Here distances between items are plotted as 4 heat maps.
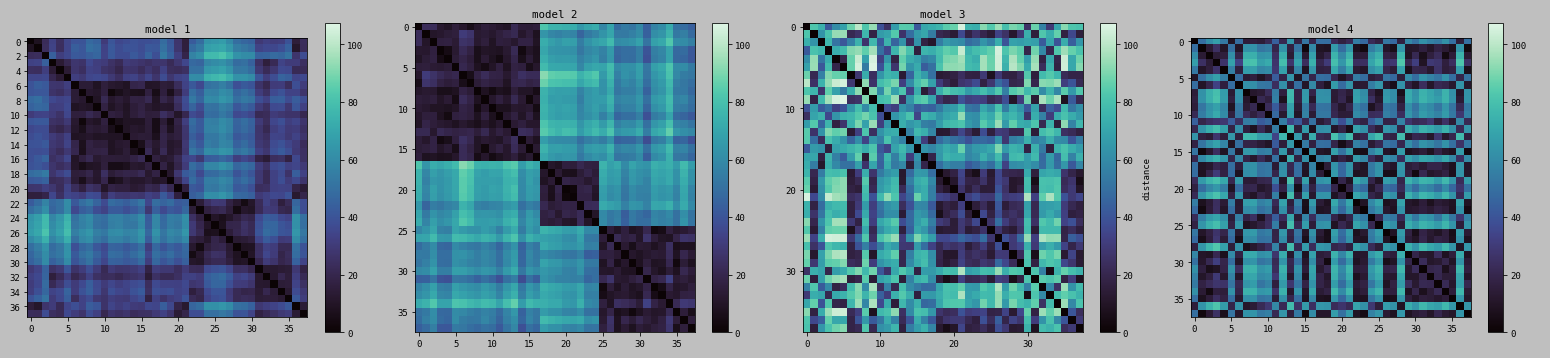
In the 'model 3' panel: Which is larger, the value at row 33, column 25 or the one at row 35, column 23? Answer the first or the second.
the first
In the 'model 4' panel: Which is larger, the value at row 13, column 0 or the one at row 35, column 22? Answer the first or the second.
the first
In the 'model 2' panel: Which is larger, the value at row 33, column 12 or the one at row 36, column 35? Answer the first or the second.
the first
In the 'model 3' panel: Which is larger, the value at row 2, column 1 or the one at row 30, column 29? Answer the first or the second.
the second
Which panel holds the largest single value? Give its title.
model 3
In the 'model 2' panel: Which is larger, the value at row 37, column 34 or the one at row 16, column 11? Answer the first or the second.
the first
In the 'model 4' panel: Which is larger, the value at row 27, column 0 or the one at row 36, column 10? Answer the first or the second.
the first
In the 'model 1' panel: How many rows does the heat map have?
38
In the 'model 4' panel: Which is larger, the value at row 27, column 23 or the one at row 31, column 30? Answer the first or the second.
the second
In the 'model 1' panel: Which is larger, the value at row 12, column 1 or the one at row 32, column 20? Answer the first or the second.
the first
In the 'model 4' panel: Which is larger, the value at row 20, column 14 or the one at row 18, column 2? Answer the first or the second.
the second
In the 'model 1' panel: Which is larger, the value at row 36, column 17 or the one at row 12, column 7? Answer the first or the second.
the first
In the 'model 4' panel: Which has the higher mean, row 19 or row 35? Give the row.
19
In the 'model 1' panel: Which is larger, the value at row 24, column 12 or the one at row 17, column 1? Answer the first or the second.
the first
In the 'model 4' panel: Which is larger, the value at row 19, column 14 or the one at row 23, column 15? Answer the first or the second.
the first
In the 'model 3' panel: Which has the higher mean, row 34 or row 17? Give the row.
34
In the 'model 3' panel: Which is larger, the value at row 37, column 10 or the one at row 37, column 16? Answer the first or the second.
the second
